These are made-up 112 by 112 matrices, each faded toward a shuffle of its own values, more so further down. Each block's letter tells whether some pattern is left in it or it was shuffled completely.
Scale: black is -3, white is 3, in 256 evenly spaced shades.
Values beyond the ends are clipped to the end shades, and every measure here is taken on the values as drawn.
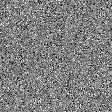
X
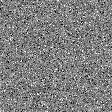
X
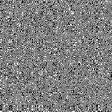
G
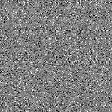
G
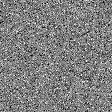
X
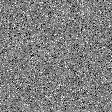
X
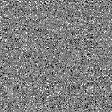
G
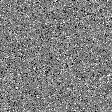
X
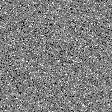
X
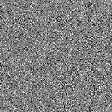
G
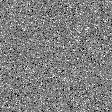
X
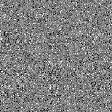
G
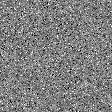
X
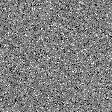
X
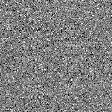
G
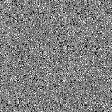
G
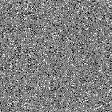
G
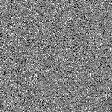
G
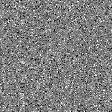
G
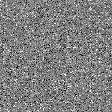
G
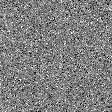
X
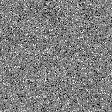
G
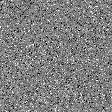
X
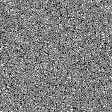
X
